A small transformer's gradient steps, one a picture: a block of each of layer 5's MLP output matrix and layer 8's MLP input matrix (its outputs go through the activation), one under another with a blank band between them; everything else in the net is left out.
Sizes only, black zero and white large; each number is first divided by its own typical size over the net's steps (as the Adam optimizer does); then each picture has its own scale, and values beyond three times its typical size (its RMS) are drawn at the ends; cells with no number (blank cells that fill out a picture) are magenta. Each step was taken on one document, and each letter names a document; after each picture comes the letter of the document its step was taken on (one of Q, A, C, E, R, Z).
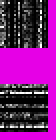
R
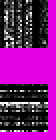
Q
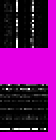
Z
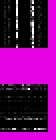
Z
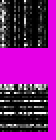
R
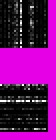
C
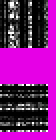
Q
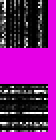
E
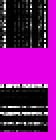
R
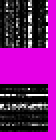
Q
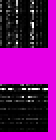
C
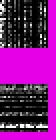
R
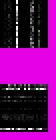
Z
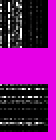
C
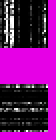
Q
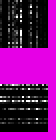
C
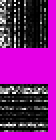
R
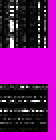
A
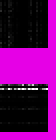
C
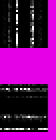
Z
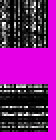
R
